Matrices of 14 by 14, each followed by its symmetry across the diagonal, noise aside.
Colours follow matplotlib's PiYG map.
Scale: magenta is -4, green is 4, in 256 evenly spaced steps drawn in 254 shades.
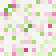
symmetric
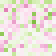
neither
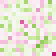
symmetric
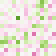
symmetric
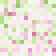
neither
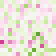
neither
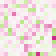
symmetric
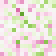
neither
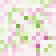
symmetric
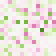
neither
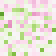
neither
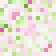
symmetric
